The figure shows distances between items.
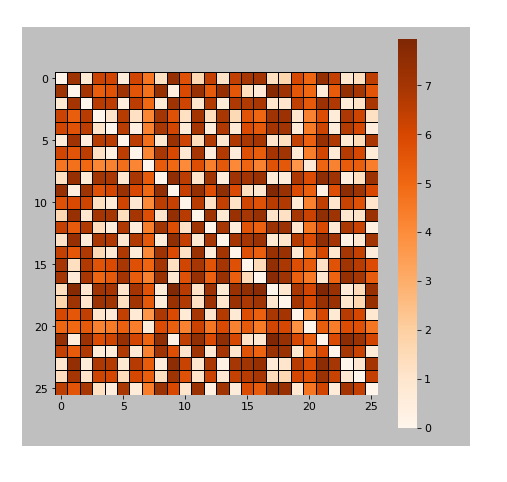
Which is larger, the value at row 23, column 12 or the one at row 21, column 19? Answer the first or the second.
the first
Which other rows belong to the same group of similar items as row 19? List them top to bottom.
3, 4, 6, 10, 12, 14, 22, 25
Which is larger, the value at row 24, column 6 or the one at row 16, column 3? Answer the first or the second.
the first
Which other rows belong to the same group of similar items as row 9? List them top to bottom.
1, 15, 16, 21
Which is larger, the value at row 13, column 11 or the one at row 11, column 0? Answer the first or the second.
the second
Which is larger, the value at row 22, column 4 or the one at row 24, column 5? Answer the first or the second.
the second
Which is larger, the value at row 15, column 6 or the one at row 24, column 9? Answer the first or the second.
the second
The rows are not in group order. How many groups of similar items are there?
4
